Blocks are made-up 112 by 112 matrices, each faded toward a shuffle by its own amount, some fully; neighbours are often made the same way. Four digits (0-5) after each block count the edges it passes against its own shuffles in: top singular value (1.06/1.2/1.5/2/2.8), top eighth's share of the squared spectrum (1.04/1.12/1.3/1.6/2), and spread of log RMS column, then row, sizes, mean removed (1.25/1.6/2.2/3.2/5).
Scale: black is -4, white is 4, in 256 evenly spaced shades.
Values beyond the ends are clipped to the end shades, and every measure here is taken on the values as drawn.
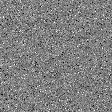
2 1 0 0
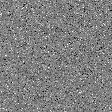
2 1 0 0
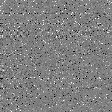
4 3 1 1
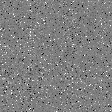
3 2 0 0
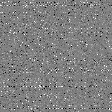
4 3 1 2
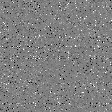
3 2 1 1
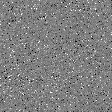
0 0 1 1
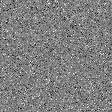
0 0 0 0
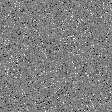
0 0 0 0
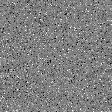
3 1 0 0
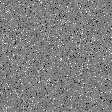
0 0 0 0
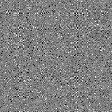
5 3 2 2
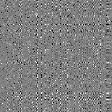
5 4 3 3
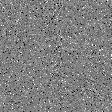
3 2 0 0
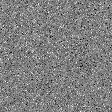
0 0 0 0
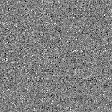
4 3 1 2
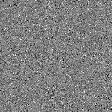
3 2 1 1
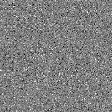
3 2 1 1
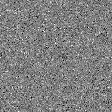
3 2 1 1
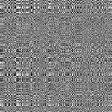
5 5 4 4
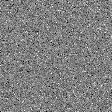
3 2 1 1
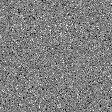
2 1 0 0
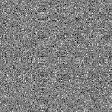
4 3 2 2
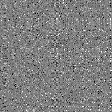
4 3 2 1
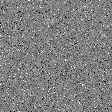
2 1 0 0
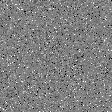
2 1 0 0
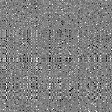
5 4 3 3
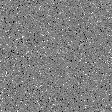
2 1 0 0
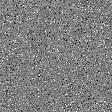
2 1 0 0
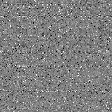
4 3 1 2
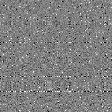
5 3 2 2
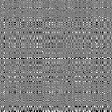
5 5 4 4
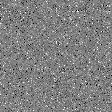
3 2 0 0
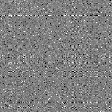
5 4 2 3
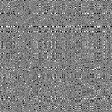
5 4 3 3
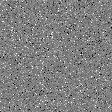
2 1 0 0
